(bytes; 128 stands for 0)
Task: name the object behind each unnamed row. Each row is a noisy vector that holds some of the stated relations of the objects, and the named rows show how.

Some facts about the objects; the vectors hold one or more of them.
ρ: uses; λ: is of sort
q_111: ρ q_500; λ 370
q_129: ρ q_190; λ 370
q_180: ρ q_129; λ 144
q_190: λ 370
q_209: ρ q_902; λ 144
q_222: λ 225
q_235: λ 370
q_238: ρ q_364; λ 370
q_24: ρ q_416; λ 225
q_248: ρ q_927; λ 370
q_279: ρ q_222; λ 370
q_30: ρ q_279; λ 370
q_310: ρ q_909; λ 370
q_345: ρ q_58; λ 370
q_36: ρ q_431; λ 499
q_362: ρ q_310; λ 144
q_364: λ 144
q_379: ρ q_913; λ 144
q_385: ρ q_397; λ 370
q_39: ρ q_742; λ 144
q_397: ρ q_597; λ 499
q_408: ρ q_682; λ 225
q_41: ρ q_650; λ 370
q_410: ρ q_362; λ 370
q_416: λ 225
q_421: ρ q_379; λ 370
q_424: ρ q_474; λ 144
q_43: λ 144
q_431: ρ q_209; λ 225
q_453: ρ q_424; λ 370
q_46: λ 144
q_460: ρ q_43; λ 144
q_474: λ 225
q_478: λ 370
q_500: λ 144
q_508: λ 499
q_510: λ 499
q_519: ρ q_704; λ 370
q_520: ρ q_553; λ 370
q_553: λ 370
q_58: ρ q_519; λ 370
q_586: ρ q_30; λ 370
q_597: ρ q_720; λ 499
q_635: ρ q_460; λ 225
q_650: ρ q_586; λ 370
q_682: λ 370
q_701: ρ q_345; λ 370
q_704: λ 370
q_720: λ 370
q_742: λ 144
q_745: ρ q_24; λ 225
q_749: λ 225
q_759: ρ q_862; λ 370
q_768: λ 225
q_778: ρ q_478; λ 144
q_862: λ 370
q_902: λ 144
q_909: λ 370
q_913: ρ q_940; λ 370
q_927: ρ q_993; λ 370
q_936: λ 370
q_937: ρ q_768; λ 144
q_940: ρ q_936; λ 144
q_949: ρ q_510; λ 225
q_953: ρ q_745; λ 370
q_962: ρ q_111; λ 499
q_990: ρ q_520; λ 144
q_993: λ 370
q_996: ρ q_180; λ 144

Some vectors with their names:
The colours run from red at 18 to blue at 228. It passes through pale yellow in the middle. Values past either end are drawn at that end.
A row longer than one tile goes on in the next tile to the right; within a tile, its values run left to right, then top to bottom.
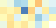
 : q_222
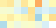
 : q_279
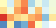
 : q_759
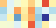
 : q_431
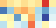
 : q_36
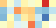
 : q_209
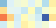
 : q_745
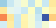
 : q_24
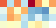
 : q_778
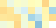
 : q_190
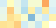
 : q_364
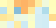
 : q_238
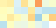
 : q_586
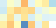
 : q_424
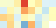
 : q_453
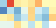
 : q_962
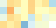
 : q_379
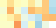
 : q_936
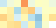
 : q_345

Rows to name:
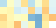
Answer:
q_704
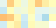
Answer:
q_508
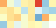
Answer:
q_310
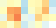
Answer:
q_43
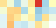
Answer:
q_362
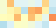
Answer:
q_720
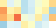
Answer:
q_553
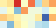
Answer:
q_248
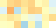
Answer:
q_913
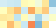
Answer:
q_474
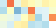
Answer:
q_111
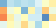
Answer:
q_416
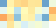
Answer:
q_408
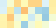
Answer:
q_996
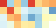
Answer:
q_478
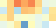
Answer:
q_421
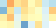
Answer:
q_937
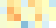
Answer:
q_460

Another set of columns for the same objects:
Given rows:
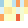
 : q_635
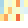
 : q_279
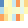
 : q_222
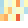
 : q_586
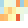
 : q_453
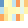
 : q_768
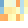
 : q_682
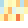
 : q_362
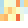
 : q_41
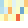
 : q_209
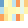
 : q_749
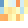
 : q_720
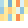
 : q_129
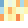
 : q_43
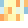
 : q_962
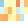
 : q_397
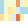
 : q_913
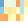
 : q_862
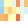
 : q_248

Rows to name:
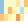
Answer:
q_902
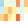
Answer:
q_385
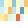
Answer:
q_431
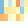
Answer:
q_190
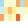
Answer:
q_424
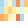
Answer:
q_520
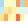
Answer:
q_410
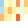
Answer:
q_990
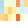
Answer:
q_421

